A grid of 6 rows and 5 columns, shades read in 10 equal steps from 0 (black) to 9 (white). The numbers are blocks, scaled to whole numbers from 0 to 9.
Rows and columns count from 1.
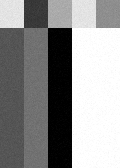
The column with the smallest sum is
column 3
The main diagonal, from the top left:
8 4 0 9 9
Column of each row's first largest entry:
1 4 4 4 4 4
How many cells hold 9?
10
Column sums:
23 22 6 53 50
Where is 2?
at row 1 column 2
